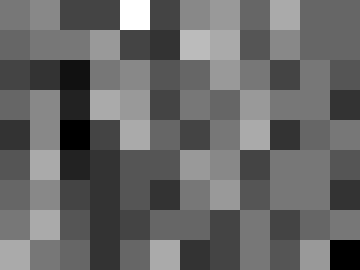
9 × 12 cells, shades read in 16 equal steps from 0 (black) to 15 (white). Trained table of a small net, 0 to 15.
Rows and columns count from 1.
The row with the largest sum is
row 1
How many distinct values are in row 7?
7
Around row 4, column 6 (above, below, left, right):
5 6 9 7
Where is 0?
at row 5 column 3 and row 9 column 12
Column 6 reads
4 3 5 4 6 5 3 6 10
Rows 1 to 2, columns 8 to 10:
9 6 10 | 10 5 8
